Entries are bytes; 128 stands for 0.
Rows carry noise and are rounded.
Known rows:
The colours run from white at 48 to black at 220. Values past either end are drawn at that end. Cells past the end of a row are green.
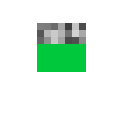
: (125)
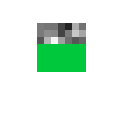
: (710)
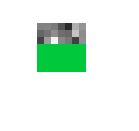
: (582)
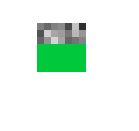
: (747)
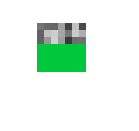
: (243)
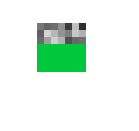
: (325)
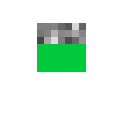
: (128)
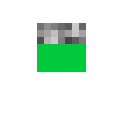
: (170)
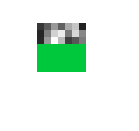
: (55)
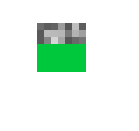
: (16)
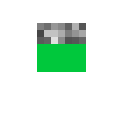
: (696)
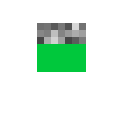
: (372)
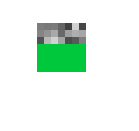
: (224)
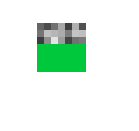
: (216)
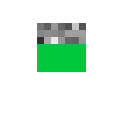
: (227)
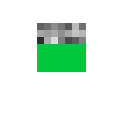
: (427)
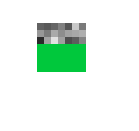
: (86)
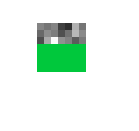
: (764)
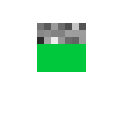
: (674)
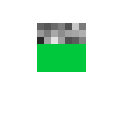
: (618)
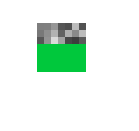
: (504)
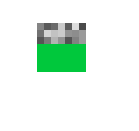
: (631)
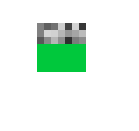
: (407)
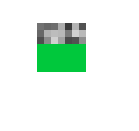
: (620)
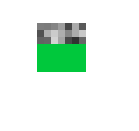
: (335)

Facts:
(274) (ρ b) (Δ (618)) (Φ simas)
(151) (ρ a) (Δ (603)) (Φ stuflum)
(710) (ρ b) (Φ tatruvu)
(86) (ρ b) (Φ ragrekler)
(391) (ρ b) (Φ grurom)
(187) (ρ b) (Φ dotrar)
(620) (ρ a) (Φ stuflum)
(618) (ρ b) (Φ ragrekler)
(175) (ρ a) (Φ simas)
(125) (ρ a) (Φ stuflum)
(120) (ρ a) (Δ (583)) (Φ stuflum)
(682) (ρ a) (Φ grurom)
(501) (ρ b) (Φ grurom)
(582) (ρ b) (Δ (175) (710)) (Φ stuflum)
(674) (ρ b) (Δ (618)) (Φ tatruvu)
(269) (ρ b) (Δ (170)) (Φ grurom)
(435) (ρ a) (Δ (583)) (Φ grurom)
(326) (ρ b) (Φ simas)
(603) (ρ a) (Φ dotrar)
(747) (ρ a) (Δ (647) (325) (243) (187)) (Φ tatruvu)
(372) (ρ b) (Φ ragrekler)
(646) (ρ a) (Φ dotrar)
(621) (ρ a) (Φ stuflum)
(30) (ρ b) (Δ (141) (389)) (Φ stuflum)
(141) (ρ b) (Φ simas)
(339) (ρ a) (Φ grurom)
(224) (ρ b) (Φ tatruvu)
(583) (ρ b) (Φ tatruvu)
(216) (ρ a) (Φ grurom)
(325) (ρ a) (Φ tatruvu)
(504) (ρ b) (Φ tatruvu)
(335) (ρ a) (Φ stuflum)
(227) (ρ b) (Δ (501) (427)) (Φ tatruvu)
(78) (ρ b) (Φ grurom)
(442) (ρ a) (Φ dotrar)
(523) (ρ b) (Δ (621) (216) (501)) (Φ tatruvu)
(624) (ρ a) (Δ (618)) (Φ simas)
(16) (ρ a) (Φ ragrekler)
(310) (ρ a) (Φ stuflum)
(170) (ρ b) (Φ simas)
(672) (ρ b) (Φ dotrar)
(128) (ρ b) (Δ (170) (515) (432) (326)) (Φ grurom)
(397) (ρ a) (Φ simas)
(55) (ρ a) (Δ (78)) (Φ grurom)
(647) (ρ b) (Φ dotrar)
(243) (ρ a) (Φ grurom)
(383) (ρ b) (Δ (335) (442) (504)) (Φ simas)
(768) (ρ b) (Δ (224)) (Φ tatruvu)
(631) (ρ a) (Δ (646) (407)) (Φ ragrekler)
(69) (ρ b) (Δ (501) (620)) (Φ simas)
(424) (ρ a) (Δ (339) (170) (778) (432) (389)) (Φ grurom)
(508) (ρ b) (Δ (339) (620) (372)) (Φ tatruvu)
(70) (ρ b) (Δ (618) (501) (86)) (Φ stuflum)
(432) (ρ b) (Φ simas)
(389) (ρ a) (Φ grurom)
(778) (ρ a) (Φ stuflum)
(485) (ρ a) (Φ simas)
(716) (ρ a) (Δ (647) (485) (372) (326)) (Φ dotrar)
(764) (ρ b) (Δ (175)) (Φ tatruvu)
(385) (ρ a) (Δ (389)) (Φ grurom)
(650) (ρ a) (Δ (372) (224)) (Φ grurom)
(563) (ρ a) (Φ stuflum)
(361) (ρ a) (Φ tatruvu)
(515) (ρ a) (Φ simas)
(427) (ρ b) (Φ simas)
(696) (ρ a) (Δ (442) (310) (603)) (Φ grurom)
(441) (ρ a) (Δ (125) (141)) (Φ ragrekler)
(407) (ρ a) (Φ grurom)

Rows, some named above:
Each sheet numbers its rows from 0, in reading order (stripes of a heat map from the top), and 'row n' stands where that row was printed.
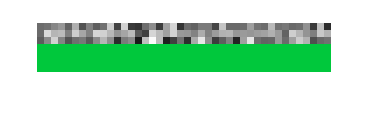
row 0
(397)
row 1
(407)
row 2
(78)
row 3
(501)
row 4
(274)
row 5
(325)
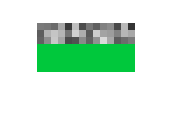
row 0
(778)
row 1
(361)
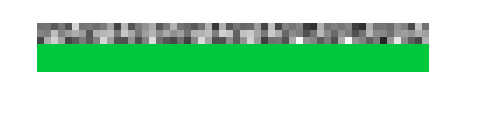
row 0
(372)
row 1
(563)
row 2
(383)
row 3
(621)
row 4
(339)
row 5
(764)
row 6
(764)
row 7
(70)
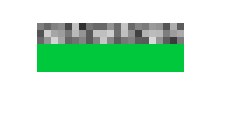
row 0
(747)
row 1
(716)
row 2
(151)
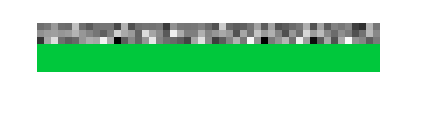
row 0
(69)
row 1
(583)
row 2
(175)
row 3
(391)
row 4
(435)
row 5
(120)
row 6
(764)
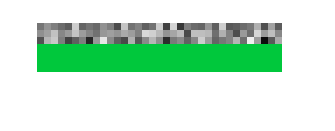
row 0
(141)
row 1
(70)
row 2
(407)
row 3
(441)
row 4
(120)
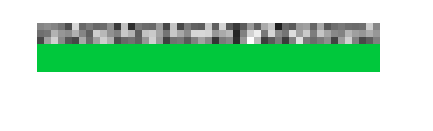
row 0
(30)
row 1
(325)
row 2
(389)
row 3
(646)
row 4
(55)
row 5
(624)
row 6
(672)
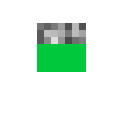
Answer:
(682)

